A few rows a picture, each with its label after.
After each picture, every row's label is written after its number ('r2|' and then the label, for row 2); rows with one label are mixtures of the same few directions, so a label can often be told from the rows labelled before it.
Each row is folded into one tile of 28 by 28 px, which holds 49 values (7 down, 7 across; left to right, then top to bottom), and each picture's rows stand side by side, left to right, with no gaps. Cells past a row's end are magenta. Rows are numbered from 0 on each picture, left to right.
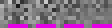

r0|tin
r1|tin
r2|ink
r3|ink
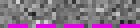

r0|tin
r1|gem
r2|tin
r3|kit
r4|gem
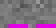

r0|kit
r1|ink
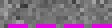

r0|kit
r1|tin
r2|tin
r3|tin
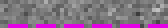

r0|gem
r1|tin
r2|tin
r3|gem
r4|gem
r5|kit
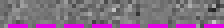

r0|kit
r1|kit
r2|tin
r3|gem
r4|gem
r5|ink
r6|ink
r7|kit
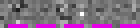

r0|kit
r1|kit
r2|gem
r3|kit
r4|ink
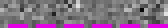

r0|ink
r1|gem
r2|ink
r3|gem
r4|kit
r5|gem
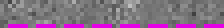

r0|ink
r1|gem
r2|tin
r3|tin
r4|tin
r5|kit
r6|gem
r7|gem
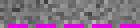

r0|kit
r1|tin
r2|gem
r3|gem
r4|ink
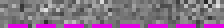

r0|ink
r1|kit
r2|gem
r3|tin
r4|ink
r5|kit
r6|tin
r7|ink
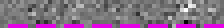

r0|ink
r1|gem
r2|kit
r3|ink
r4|gem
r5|gem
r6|kit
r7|kit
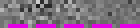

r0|ink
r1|ink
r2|ink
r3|gem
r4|tin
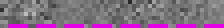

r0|gem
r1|kit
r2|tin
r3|tin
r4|tin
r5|ink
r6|kit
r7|tin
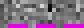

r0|tin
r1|ink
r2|ink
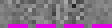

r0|tin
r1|gem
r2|tin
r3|tin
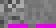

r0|ink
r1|tin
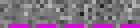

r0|gem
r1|ink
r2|gem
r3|tin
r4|kit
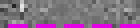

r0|ink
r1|kit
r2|kit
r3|ink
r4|kit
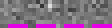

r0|kit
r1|ink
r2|kit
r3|ink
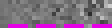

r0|tin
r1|gem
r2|gem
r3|kit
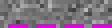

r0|kit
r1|ink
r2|kit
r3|gem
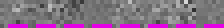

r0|kit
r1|ink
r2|tin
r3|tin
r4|tin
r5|kit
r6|tin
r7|tin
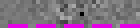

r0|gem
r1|kit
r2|gem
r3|ink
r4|gem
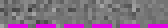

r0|kit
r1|gem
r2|kit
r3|tin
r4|ink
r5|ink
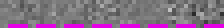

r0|ink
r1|gem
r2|kit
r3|tin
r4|gem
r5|kit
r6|gem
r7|gem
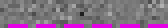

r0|ink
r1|gem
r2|gem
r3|gem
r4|gem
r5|ink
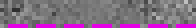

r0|kit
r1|gem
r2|ink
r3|tin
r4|tin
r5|kit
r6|tin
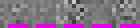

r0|kit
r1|kit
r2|tin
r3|gem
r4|ink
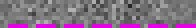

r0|kit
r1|gem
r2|kit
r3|ink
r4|tin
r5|kit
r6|gem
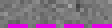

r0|gem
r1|tin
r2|ink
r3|tin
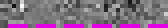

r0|ink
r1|tin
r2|ink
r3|ink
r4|tin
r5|gem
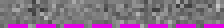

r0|kit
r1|kit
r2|tin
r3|ink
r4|gem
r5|kit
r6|ink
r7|ink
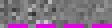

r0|kit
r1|gem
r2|gem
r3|kit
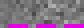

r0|tin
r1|kit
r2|gem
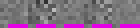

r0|gem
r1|tin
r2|ink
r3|tin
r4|tin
